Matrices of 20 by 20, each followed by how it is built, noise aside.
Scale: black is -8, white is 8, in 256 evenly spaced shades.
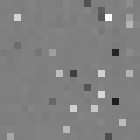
sparse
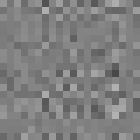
low rank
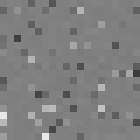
sparse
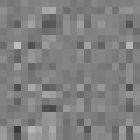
low rank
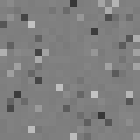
sparse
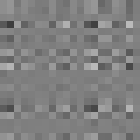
low rank
